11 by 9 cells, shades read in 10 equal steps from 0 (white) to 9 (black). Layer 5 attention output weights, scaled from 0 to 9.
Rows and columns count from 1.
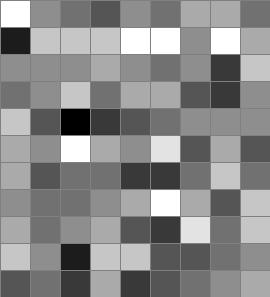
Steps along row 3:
same same down up up down up down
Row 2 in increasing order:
0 0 0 2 2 2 3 4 8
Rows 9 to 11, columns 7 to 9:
1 5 2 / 6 5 4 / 5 4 3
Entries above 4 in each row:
4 1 2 4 5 2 7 3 4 4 6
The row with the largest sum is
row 5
